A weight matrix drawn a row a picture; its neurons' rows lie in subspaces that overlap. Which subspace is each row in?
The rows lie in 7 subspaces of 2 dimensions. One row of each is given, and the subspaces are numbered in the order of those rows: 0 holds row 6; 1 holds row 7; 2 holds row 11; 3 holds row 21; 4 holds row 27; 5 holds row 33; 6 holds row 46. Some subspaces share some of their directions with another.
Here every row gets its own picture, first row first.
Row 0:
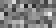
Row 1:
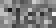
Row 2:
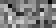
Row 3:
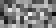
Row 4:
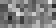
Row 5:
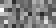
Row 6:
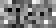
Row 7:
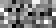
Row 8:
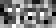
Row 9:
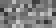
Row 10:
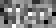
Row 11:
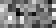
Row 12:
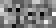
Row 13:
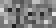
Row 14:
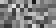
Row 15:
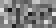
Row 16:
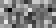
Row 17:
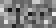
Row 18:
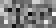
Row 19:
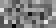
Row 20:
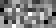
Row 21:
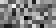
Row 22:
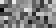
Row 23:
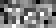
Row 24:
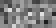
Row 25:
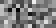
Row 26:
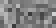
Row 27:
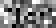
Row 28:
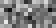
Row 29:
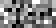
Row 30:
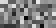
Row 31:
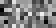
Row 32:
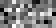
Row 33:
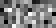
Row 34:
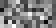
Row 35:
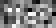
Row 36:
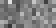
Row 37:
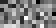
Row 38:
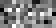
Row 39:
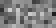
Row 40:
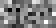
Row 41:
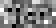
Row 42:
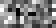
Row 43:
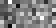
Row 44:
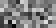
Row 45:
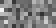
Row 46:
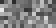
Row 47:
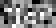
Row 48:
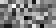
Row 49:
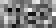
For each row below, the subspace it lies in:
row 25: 3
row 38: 1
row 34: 4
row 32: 1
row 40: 0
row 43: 0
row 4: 2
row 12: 5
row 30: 3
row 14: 3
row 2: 2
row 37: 3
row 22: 6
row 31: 6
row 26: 0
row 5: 6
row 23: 3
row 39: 2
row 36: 0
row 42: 2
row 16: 5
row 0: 1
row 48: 3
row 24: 2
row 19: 4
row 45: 6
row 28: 5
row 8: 5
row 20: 4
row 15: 5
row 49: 6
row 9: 1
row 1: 4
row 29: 1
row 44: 4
